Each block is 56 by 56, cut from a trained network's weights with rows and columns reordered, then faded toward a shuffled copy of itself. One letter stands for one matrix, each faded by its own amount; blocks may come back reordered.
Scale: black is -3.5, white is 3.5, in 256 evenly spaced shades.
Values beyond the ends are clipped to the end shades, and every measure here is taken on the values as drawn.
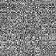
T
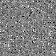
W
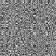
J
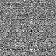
T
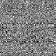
T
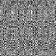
J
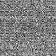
T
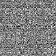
T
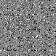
W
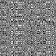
J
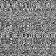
T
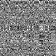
T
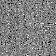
W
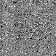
W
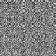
J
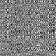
J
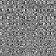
J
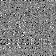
W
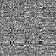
T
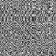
J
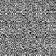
T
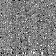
W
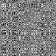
J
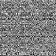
T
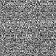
T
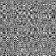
J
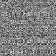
T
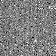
W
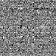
T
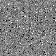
W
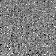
W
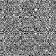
T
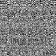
T
